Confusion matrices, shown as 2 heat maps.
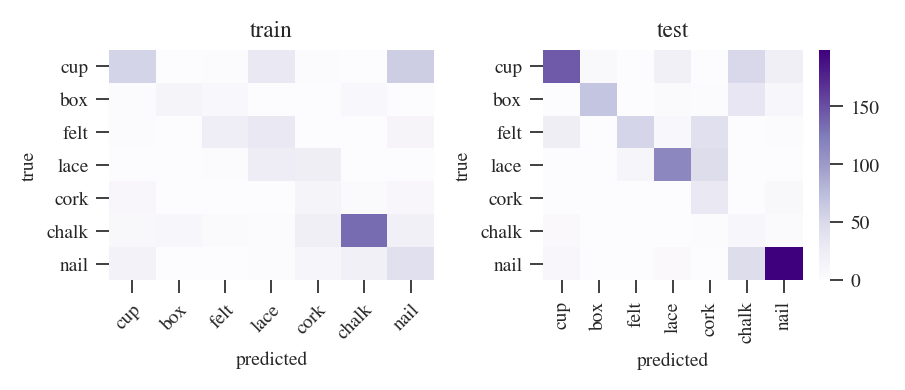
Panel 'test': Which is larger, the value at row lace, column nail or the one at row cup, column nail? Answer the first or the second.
the second
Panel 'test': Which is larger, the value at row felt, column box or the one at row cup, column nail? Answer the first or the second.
the second
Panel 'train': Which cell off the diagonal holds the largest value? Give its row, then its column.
cup, nail
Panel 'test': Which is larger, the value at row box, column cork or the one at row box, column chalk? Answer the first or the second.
the second
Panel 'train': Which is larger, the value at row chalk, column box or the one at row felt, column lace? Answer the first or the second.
the second
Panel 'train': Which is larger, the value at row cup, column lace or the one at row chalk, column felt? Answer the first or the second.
the first
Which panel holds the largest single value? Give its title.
test
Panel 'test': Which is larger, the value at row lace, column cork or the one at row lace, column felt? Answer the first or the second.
the first
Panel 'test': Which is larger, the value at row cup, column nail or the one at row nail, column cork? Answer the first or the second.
the first
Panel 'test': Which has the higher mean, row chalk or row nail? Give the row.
nail
